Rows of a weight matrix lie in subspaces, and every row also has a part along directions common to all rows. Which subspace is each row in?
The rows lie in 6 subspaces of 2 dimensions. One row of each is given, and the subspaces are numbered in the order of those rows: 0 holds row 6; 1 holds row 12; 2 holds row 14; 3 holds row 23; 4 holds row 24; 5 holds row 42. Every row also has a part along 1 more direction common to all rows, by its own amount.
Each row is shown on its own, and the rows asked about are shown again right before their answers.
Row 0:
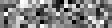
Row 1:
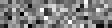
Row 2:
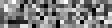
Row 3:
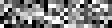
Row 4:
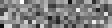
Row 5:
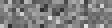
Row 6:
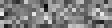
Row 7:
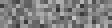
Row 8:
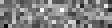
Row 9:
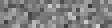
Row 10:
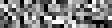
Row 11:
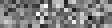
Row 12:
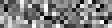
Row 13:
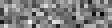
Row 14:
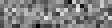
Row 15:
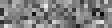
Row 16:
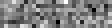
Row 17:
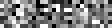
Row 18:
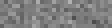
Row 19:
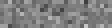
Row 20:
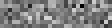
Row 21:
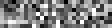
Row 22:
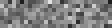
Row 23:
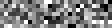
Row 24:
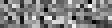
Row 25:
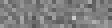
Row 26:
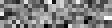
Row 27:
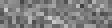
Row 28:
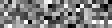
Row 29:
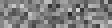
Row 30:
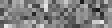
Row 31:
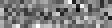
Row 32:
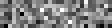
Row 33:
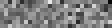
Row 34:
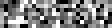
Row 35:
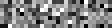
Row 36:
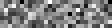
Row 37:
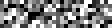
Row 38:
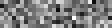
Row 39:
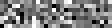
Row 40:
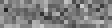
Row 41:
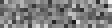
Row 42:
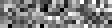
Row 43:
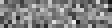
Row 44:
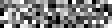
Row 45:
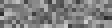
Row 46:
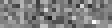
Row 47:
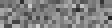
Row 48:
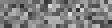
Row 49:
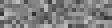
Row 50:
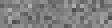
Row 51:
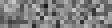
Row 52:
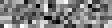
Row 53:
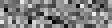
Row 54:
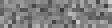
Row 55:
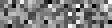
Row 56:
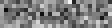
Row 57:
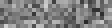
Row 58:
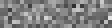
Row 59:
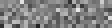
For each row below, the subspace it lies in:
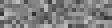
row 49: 0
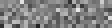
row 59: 2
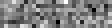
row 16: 1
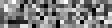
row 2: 1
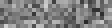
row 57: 0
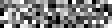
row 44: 2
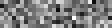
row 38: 4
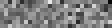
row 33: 3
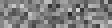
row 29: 3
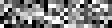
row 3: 4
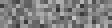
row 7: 4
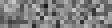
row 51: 1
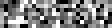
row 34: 1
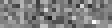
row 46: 4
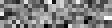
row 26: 0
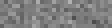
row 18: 4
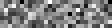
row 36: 3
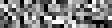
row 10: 4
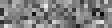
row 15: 0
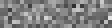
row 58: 2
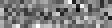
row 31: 2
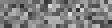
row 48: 3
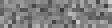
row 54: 5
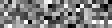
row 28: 3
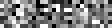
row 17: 4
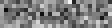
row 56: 2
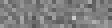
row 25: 4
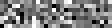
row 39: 4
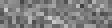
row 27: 0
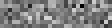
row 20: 2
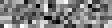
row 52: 1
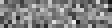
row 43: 5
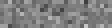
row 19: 5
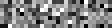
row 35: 5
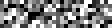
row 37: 3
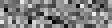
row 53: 0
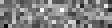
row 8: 5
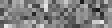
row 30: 0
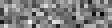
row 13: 0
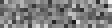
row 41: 5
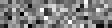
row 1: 5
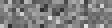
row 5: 5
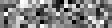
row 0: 1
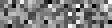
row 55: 3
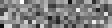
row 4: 2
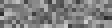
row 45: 0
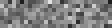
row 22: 3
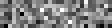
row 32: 5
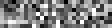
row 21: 1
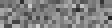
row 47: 2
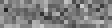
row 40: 2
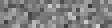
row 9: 3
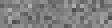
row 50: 2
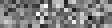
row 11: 1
